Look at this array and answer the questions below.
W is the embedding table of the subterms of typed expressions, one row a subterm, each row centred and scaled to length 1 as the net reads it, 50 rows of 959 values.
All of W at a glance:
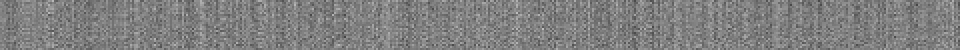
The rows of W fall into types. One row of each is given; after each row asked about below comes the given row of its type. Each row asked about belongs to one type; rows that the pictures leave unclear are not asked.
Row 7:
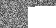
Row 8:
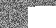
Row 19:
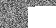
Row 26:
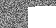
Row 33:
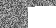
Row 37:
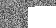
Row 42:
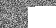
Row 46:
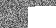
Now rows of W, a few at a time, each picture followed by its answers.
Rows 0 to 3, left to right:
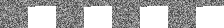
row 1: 33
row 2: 26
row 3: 37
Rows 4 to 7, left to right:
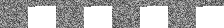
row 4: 26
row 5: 7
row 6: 42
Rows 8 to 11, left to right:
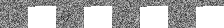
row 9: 33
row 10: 33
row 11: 46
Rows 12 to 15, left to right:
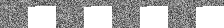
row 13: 42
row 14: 46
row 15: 37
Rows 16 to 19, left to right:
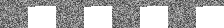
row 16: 42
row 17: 26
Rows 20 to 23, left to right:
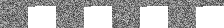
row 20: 19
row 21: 46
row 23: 7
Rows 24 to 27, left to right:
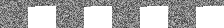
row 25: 46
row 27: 8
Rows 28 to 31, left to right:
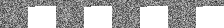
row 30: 26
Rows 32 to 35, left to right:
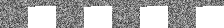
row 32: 8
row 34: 42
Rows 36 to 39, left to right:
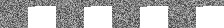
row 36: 46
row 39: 42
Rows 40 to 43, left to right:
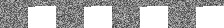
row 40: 26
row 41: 8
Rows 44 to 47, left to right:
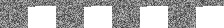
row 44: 8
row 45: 8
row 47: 33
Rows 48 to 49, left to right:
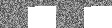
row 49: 19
